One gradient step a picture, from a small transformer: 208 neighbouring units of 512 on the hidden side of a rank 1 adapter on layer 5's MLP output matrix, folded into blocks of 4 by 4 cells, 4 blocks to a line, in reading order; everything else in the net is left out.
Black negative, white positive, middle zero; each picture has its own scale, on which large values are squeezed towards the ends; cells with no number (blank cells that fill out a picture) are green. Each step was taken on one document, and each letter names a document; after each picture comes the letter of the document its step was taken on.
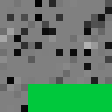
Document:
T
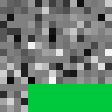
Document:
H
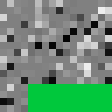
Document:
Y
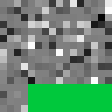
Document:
H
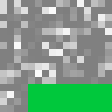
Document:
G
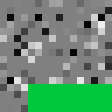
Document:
T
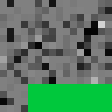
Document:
Y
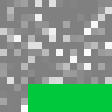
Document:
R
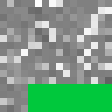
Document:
Y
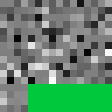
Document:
H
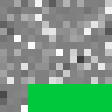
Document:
H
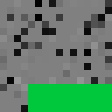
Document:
T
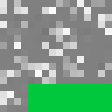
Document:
G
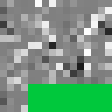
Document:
Y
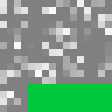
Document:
G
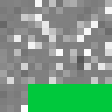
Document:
H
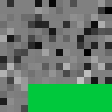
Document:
Y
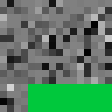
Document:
Y
